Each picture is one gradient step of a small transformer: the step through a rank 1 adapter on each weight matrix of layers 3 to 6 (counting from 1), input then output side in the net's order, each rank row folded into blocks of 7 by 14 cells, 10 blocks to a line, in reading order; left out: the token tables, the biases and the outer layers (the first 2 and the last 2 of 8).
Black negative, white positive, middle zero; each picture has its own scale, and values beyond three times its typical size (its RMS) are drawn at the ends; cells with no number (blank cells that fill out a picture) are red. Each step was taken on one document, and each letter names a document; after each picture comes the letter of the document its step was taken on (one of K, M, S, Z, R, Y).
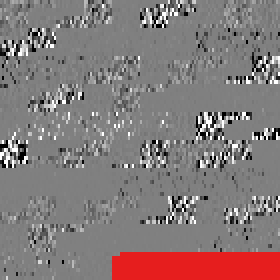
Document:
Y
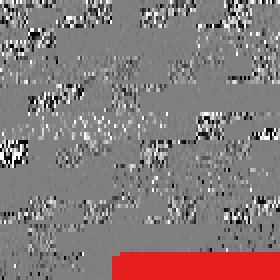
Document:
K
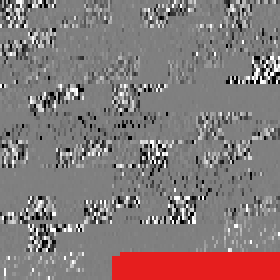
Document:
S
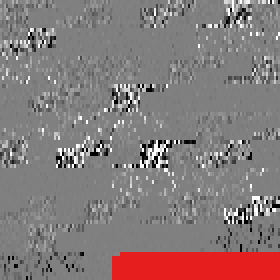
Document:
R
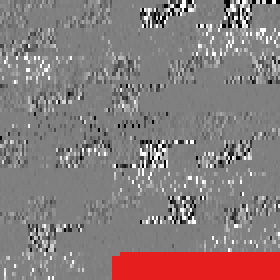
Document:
S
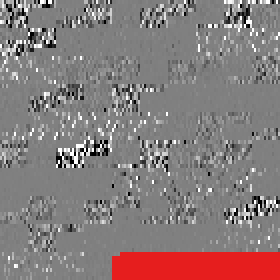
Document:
R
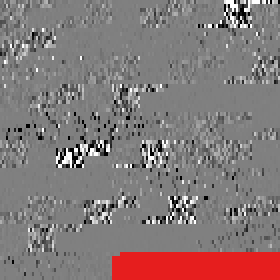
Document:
Y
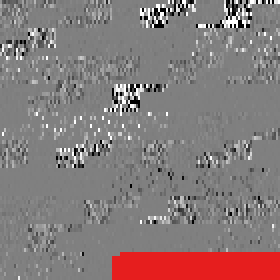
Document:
K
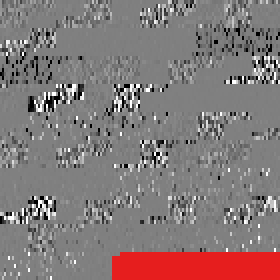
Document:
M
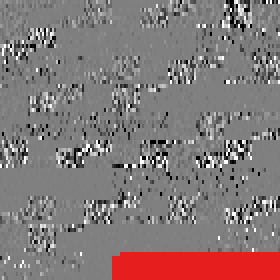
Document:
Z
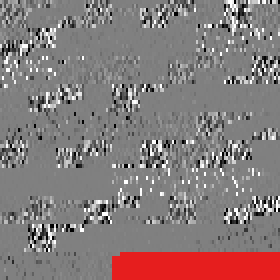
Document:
Y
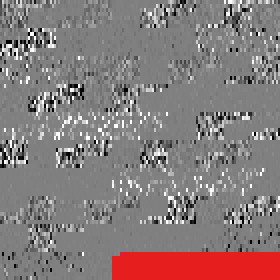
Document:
R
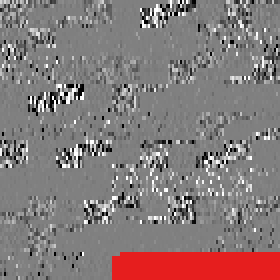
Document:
K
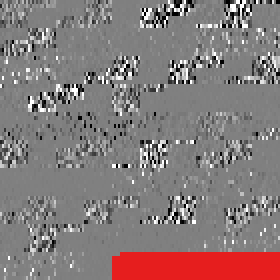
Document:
S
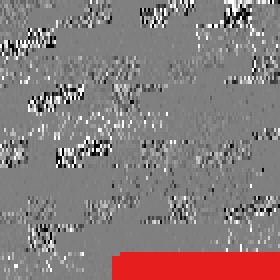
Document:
R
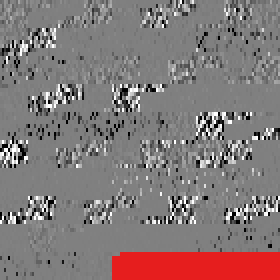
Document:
Y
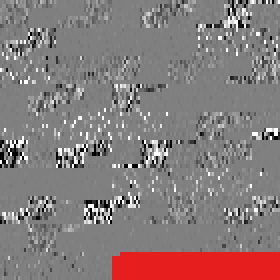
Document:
K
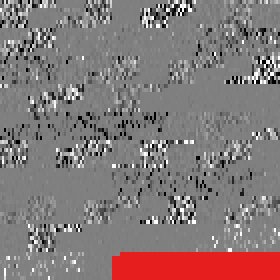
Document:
S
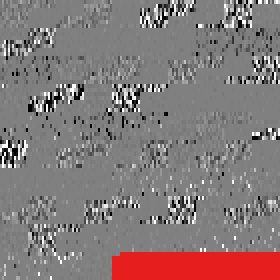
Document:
M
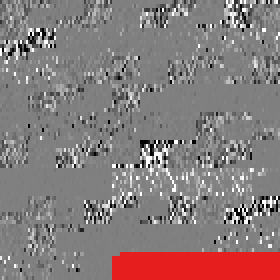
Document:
Z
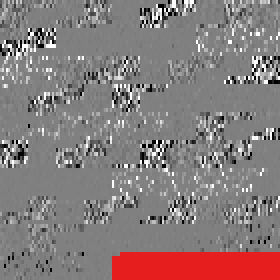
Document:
R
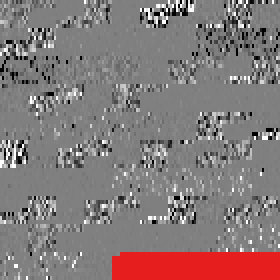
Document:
K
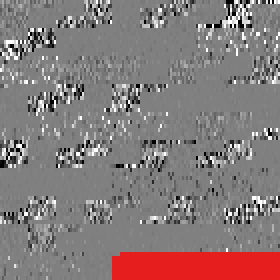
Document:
K
